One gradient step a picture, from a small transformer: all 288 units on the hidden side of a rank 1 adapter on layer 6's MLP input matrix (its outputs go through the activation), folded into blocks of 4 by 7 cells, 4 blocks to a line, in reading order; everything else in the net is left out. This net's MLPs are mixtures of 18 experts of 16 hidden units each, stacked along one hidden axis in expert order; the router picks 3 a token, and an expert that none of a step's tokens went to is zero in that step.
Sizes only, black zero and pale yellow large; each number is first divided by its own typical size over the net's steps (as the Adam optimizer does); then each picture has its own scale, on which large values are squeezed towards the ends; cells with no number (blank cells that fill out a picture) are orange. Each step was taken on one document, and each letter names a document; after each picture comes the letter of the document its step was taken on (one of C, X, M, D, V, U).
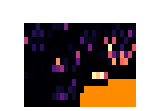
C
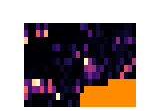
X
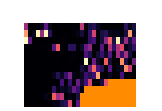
X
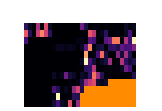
X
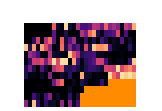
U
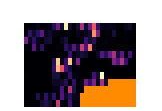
C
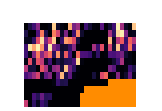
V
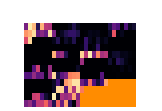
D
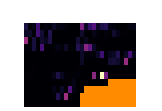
C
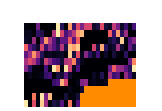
V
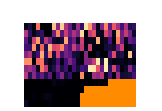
V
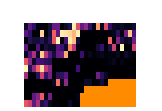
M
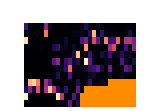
X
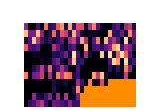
U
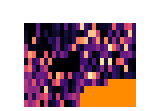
U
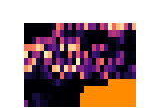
V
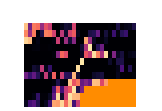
D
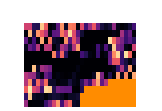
M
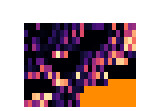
U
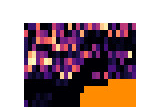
V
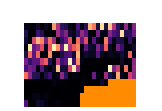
V
